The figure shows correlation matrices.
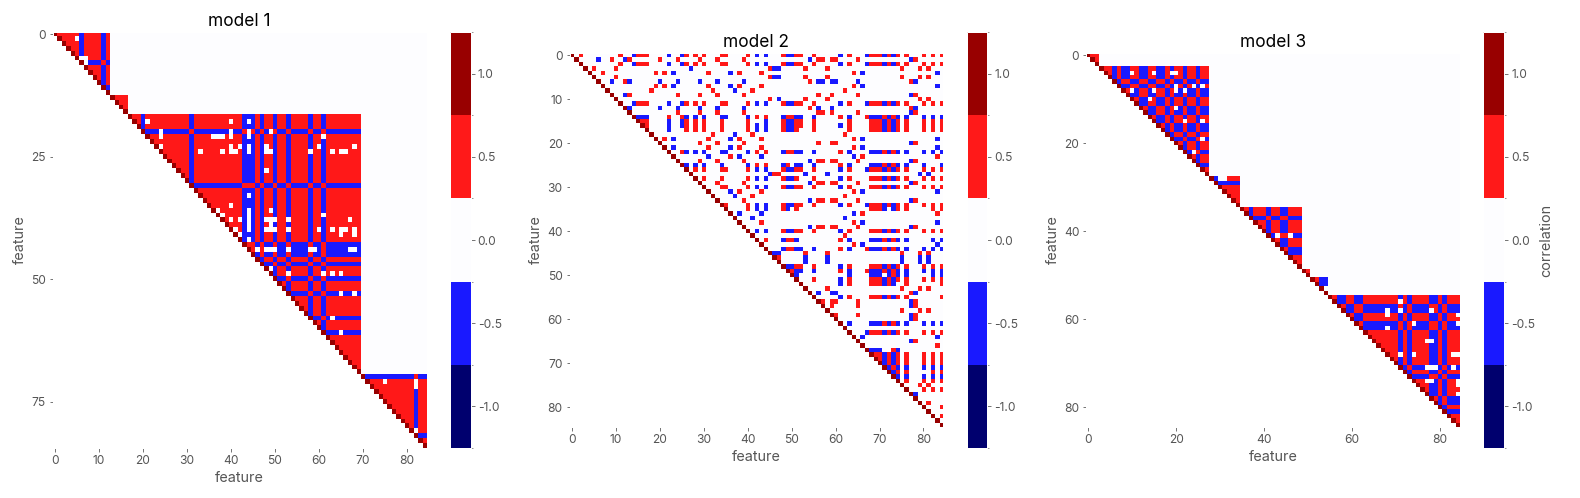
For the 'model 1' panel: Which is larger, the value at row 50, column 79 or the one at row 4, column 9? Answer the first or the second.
the second
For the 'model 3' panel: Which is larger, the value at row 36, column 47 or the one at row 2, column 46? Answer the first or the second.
the first
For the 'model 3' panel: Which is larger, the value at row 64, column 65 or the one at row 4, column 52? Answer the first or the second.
the first
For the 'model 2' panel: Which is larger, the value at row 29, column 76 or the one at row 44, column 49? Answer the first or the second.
the second
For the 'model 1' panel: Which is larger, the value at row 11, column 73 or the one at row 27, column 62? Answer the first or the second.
the second
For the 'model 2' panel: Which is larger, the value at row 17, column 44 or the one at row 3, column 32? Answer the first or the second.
the second
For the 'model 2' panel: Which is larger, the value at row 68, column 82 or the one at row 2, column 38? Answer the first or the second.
the first
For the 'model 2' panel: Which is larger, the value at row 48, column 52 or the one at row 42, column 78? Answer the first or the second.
the first
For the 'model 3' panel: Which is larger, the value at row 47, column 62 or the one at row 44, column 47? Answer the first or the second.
the first
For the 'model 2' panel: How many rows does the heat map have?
85
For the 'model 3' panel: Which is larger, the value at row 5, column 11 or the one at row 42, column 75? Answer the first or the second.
the first
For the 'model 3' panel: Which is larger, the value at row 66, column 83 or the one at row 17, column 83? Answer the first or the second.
the first
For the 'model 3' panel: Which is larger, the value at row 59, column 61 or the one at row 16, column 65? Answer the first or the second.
the second
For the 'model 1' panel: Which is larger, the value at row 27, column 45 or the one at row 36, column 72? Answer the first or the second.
the second
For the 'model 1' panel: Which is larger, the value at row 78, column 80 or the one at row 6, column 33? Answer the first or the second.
the first
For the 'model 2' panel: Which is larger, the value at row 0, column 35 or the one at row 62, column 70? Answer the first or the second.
the first
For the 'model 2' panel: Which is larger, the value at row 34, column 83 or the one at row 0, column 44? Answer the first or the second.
the first
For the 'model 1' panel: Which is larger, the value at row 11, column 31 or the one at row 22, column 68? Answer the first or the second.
the second
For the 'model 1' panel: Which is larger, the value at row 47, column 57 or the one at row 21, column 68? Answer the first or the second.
the second
